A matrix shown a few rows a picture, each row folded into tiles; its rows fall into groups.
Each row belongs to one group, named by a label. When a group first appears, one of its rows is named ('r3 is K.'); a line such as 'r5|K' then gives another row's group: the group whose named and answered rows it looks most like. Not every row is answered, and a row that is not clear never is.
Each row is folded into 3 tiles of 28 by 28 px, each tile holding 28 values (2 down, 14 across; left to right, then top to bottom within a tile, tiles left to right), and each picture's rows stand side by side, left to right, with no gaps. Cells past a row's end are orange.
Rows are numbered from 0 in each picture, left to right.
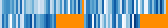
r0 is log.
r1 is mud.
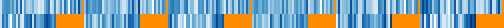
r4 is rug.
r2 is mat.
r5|mat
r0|log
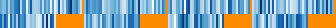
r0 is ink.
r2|rug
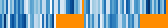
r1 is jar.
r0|ink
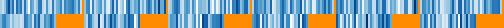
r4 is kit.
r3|mud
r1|jar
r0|log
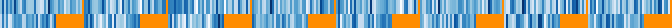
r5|kit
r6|log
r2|mat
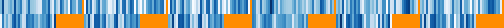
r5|ink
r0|rug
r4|ink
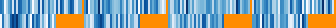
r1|rug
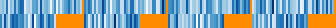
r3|log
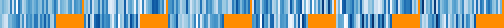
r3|mud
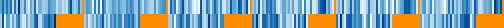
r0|mat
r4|ink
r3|ink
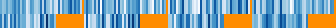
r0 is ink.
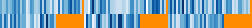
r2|mat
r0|ink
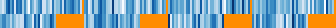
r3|ink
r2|jar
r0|log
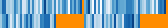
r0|jar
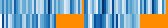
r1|rug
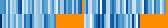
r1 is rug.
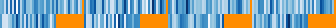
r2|rug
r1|kit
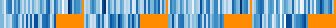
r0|kit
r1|log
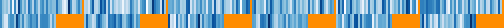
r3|rug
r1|log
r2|kit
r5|mat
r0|kit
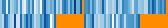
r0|jar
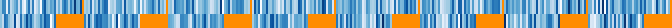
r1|ink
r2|log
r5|mud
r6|jar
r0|jar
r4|ink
